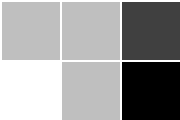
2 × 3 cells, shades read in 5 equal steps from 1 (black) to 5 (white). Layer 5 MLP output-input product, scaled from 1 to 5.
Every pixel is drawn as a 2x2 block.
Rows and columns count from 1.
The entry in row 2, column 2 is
4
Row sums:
10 10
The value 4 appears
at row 1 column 1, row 1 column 2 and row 2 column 2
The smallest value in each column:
4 4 1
